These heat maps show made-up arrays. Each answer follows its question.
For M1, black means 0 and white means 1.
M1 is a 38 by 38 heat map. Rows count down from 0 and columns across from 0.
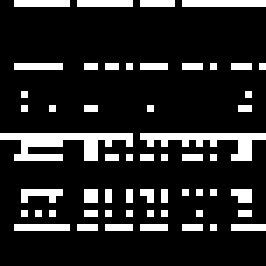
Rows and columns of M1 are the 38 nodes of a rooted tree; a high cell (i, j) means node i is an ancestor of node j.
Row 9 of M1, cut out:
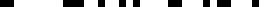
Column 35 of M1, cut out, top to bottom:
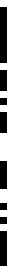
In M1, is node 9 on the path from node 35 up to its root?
yes
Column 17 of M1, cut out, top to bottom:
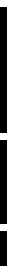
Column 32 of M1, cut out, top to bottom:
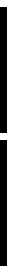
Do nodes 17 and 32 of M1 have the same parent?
no
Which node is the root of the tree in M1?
19
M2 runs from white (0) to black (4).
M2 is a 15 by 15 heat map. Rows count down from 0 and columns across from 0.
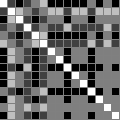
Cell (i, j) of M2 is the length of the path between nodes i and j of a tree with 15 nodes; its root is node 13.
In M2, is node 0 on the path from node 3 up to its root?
no
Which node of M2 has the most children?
1
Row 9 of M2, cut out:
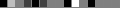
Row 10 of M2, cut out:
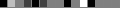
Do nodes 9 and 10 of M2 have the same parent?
yes
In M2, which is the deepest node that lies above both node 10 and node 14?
1
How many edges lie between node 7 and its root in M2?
2
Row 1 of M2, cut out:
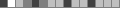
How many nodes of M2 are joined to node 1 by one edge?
8
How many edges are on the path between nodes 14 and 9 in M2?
2
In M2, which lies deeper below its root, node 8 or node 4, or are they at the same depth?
the same depth
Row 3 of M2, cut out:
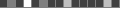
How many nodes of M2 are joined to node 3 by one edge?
2
